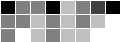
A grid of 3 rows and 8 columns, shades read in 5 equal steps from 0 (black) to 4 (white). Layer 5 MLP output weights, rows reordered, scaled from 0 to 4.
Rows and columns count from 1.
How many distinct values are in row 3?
3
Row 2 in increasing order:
2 2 2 2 3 3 3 4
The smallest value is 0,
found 3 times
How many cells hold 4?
4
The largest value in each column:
2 4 3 2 3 3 4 4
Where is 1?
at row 1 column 7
